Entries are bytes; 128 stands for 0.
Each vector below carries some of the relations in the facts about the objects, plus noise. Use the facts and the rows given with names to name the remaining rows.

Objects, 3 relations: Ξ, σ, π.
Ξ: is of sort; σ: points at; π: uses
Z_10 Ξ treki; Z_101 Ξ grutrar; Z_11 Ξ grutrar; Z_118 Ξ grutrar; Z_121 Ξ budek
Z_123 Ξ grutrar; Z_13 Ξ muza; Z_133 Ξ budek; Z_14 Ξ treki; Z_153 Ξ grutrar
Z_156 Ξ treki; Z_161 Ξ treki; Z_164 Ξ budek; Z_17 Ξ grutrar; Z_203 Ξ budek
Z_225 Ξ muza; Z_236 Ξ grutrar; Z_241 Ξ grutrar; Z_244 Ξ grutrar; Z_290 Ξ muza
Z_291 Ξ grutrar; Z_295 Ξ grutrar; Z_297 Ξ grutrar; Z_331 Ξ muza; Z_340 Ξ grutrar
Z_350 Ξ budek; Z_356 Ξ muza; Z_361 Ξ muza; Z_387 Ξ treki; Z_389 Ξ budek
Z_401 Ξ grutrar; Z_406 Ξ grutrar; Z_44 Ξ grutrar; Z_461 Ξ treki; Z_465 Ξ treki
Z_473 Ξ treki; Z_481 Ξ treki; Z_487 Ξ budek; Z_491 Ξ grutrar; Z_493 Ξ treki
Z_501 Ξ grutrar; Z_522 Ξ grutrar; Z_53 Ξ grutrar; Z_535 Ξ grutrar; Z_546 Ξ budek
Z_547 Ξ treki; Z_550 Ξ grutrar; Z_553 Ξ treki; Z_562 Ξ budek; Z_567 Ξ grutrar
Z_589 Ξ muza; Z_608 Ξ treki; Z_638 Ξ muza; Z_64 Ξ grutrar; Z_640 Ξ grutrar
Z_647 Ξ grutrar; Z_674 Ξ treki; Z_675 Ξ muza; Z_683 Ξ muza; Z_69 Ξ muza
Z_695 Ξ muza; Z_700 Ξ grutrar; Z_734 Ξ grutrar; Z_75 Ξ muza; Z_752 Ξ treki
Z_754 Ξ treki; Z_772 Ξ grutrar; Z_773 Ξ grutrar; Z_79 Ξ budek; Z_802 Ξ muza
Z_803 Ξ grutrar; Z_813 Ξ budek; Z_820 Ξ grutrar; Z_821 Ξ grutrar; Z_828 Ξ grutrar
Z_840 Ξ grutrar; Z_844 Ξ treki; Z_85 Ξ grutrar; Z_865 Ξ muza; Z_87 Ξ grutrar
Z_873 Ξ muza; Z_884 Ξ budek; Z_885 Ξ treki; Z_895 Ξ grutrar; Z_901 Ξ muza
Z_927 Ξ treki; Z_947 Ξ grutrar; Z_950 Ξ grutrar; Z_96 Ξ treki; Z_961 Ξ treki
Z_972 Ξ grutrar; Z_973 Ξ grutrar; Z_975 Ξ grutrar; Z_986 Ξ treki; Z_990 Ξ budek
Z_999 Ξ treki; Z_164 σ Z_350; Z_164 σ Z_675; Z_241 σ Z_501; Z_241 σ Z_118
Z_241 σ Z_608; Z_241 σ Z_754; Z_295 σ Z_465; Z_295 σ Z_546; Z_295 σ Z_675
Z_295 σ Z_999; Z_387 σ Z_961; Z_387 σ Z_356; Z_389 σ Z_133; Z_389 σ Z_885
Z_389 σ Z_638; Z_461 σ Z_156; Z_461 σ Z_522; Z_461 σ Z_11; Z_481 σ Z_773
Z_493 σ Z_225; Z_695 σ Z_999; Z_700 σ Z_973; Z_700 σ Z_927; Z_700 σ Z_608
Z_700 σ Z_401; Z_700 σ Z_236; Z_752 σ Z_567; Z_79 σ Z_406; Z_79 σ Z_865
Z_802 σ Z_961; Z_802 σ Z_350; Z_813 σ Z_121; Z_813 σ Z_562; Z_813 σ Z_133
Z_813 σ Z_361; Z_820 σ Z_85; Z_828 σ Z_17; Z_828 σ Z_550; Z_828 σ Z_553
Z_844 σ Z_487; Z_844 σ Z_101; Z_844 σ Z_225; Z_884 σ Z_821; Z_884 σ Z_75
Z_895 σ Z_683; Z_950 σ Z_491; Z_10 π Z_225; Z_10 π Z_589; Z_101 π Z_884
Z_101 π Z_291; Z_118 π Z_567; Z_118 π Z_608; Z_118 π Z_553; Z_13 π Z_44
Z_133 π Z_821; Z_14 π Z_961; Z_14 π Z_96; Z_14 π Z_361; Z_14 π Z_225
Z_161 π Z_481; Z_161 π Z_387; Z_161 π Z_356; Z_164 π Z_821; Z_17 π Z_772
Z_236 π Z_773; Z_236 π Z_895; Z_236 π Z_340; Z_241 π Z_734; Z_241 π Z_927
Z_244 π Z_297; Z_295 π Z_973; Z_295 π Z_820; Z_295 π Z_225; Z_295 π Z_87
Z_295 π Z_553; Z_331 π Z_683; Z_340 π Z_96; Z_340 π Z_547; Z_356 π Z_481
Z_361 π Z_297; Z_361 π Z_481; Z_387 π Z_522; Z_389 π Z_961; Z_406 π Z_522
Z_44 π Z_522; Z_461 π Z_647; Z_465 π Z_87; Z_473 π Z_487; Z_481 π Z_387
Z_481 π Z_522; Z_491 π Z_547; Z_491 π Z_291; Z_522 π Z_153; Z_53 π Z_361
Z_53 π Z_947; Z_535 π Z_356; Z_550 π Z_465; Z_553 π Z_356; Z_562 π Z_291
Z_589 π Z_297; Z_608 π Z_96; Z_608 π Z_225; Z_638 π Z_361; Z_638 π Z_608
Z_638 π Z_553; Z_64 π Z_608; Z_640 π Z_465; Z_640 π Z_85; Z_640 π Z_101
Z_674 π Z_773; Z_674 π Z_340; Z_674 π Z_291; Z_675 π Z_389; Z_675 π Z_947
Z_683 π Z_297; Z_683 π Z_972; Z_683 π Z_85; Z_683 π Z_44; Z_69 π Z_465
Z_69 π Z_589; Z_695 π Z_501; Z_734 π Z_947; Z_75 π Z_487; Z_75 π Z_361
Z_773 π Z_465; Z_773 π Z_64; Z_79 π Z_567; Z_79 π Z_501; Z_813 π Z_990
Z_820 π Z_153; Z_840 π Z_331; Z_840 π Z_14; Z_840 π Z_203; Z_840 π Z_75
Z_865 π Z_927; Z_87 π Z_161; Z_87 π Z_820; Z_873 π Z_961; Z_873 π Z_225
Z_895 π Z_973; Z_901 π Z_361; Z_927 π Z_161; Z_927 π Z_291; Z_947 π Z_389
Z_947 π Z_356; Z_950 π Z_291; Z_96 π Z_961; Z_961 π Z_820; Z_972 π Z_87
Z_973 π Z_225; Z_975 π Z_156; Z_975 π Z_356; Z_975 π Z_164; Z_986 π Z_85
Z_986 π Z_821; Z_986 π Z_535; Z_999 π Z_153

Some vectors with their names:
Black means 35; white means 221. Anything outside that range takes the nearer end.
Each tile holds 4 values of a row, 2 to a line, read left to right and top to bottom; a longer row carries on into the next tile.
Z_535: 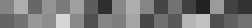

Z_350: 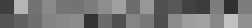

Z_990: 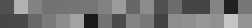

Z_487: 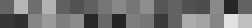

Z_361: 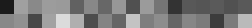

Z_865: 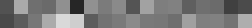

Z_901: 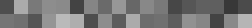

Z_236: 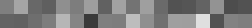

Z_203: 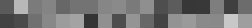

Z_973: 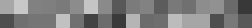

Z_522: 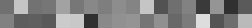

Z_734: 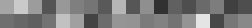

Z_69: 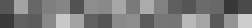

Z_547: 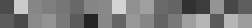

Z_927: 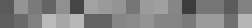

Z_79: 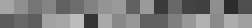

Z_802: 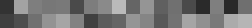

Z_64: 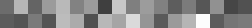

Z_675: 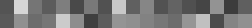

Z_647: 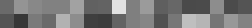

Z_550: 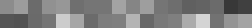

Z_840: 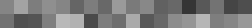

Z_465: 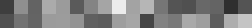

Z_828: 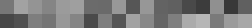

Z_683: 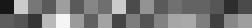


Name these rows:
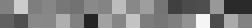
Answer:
Z_340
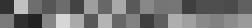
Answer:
Z_331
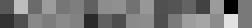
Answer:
Z_884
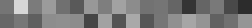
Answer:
Z_14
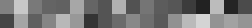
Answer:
Z_389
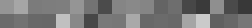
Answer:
Z_975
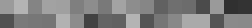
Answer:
Z_295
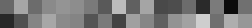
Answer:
Z_85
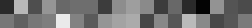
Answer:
Z_356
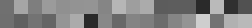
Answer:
Z_153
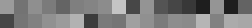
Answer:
Z_501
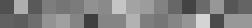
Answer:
Z_674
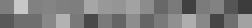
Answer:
Z_10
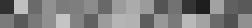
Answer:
Z_161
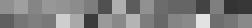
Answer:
Z_118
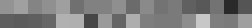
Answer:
Z_17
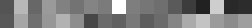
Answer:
Z_961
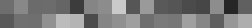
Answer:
Z_695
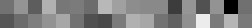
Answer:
Z_101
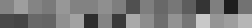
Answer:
Z_772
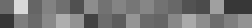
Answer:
Z_873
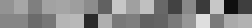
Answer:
Z_820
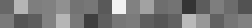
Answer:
Z_461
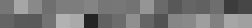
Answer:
Z_813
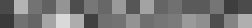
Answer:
Z_13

